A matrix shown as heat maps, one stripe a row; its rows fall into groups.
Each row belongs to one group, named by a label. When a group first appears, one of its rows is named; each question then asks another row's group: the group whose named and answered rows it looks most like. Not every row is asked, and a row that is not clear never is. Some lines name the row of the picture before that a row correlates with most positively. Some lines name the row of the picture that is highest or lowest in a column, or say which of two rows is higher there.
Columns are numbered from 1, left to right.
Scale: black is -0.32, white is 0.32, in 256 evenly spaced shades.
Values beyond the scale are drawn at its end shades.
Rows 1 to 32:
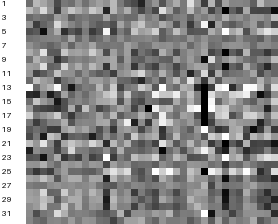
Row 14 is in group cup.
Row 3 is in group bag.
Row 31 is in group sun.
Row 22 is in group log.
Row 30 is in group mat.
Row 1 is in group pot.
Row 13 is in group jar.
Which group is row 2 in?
mat
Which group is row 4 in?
sun
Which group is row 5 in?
bag
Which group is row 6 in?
log
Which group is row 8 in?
mat
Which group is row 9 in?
pot
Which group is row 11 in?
sun
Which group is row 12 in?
pot
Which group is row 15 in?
pot
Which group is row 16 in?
cup
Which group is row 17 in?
jar
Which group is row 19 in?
log
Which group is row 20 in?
bag
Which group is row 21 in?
mat
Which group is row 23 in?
bag
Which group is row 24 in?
mat
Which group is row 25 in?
cup
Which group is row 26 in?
mat
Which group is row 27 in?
sun
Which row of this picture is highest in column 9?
16
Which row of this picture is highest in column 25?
16
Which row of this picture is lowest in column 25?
13
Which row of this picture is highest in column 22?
14
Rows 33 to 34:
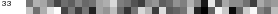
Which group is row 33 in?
pot
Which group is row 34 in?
jar
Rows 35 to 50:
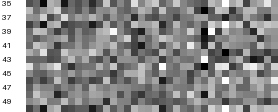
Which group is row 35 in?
bag
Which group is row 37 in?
mat
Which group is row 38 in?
bag
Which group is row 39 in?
pot
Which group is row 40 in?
cup
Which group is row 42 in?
mat
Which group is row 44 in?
jar
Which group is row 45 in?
sun
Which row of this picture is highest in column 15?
40
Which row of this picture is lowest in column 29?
42
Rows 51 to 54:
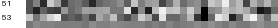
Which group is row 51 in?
bag
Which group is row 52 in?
cup
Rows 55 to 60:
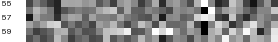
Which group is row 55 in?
log
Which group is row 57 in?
log
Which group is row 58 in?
jar
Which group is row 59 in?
cup
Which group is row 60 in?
bag
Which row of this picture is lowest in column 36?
55
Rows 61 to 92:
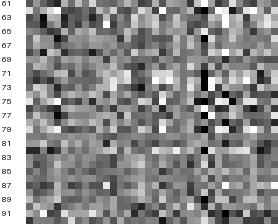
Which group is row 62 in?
jar
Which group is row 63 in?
bag
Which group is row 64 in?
bag
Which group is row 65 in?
log
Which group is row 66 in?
pot
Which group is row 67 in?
pot
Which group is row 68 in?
bag
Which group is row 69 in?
mat
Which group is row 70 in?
pot
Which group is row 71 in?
cup
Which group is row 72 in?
cup
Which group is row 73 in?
pot
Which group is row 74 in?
mat
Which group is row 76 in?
log
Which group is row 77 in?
pot
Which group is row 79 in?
jar
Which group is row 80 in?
sun
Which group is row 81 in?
mat
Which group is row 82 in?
cup
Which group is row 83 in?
sun
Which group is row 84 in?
sun
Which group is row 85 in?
bag
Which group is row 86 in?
sun
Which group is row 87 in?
bag
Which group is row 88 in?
sun
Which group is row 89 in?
jar
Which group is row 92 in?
log
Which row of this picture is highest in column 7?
92
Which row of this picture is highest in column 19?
72
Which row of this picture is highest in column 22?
82
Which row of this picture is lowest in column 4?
82
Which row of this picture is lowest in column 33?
76
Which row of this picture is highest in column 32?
72
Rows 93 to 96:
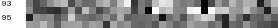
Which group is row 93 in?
cup
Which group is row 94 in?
cup
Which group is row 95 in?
log
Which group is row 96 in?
mat
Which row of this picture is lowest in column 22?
96
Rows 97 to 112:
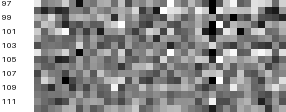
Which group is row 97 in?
jar
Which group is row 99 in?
mat
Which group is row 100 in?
pot
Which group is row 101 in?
jar
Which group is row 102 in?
cup
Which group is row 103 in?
log
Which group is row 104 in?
jar
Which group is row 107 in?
log
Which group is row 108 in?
pot
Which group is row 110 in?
log
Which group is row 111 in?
log
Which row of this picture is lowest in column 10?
101
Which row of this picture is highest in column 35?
109
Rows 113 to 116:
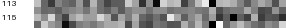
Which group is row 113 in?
cup
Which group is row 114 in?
log
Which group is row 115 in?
mat
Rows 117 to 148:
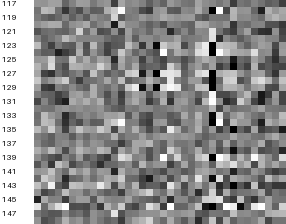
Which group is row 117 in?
mat
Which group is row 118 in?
pot
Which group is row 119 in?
bag
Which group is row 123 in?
cup
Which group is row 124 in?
cup
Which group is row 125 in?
mat
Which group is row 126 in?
mat
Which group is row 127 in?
cup
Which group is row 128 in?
jar
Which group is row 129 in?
cup
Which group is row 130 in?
log
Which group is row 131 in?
log
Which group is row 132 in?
sun
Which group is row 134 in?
pot
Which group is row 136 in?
bag
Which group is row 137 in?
sun
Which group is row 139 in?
cup
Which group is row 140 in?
bag
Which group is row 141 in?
mat
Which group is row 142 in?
pot
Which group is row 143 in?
mat
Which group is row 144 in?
sun
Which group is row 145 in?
log
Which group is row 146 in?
jar
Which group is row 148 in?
sun
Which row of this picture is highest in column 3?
143
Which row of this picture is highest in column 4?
146
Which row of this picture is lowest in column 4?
124
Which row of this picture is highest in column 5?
146
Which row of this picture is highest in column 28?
146
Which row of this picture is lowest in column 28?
131
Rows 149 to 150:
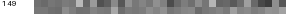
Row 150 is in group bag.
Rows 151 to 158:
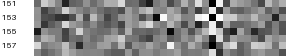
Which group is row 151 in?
pot
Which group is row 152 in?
sun
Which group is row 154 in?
sun
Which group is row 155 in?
log
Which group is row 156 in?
pot
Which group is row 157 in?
jar
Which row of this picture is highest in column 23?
157
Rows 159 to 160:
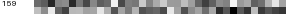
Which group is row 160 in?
mat
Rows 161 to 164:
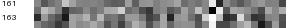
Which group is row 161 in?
sun
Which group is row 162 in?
pot
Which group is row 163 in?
log
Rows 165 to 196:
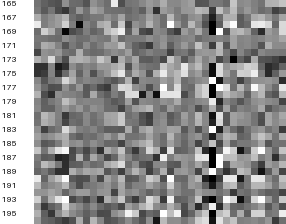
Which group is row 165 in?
bag
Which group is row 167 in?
jar
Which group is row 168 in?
jar
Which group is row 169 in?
pot
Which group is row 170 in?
bag
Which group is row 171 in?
pot
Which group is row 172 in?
log
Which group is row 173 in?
mat
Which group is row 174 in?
cup
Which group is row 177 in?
cup
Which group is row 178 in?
cup
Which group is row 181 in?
pot
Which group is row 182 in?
pot
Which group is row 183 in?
sun
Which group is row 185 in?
sun
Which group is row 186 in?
jar
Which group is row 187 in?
cup
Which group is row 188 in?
pot
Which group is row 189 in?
log
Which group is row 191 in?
jar
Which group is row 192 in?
mat
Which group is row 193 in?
jar
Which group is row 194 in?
sun
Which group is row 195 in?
cup
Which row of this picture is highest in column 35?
165
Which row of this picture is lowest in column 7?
168
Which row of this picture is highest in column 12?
165
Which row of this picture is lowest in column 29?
173
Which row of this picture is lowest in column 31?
173
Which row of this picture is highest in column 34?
168
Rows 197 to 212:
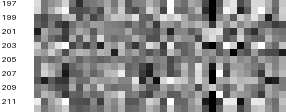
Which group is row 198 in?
jar
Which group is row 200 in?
cup
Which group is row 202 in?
log
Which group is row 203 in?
jar
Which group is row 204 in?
mat
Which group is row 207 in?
pot
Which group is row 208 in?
cup
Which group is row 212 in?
jar
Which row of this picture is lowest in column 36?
204
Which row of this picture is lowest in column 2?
208
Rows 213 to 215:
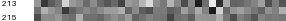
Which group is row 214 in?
pot
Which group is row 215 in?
log
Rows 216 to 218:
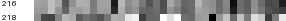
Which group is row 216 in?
mat
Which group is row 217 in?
mat
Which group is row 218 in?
cup
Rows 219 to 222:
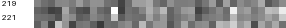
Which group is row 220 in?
bag
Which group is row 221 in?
bag
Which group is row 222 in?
bag
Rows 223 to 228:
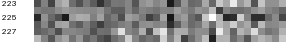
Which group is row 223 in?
bag
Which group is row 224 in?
sun
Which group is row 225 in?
log
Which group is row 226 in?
bag
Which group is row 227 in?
cup
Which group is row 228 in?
cup
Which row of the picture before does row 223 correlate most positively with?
222
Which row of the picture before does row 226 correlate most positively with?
222
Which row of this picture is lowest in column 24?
225
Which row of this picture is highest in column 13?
227
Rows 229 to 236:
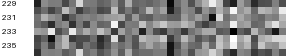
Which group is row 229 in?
log
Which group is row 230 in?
bag
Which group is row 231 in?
pot
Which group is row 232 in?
bag
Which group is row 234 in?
bag
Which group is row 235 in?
bag
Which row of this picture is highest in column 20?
232
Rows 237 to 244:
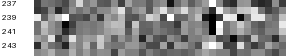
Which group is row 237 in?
log
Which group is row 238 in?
cup
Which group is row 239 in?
jar
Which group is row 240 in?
pot
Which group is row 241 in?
pot
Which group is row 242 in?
mat
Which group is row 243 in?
log
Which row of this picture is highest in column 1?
239
